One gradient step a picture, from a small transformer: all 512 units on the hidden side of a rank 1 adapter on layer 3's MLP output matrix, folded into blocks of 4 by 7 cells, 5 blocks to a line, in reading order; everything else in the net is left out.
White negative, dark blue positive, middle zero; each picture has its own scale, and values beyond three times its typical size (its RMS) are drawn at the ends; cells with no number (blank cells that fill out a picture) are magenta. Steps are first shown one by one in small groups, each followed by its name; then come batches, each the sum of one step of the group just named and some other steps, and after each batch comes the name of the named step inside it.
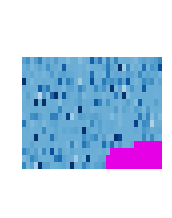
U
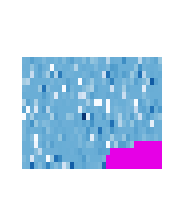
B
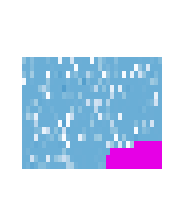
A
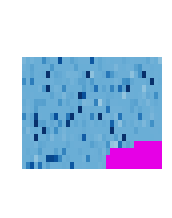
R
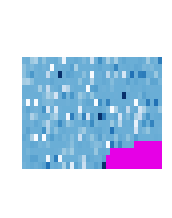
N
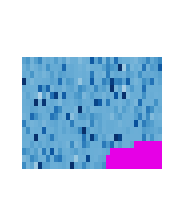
U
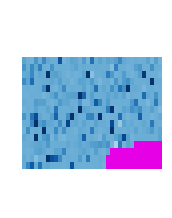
R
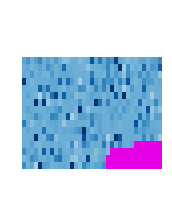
U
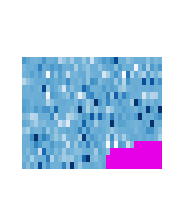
A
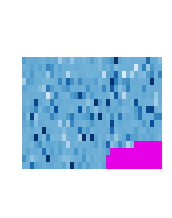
A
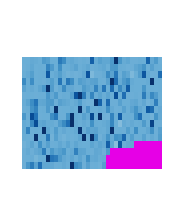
R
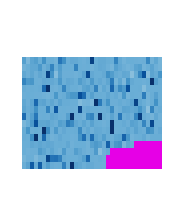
R
